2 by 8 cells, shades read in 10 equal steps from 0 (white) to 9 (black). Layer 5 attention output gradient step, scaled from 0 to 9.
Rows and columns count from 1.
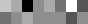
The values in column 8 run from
4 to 6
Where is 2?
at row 1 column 1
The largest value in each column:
5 4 9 4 4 5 6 6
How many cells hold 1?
0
